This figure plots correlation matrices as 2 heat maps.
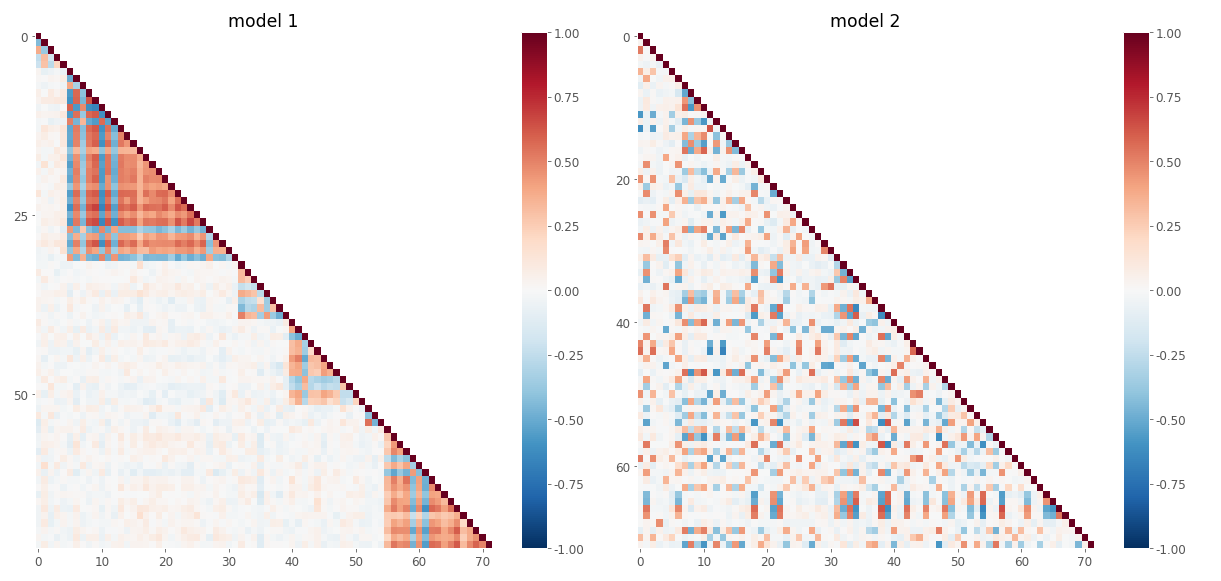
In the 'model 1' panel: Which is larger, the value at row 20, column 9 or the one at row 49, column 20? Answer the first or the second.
the first
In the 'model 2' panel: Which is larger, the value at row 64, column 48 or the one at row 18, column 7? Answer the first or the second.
the second
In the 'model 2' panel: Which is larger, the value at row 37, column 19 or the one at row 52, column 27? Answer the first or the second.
the first
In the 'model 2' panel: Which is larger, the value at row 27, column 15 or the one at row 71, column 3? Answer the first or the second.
the second
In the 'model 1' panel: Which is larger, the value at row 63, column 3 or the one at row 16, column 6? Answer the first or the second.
the second
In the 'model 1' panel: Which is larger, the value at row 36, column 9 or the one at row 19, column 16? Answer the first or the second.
the second
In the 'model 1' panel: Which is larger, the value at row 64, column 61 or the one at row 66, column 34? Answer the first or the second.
the second
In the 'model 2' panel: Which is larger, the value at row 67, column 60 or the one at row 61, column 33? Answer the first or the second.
the second
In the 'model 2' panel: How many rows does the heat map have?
72
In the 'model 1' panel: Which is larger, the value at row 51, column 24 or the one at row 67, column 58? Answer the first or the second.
the second
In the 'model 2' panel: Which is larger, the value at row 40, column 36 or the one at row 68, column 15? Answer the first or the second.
the second
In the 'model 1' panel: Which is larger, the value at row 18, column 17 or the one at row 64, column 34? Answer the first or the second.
the first
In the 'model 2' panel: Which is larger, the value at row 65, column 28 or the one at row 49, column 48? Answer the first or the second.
the first
